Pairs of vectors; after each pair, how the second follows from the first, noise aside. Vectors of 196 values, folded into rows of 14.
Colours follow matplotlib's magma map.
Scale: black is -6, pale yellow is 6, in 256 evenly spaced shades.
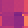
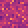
shuffled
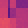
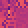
sign-scrambled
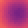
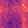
wrapped around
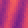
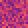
shuffled
